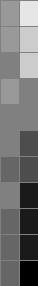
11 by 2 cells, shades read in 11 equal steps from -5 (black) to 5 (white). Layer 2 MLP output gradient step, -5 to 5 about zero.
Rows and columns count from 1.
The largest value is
4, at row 1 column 2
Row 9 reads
-1 -4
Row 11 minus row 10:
0 -1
